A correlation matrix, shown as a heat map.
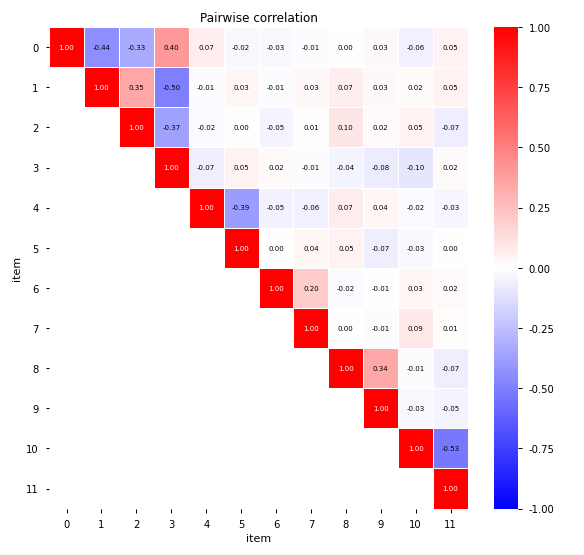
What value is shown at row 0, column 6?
-0.03
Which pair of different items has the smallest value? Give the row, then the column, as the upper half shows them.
10, 11
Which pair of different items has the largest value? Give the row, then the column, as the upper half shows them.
0, 3
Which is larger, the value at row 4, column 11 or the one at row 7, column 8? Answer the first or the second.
the second
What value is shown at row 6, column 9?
-0.01
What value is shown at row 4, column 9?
0.04
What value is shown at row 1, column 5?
0.03
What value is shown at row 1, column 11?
0.05
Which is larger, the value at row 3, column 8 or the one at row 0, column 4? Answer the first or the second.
the second
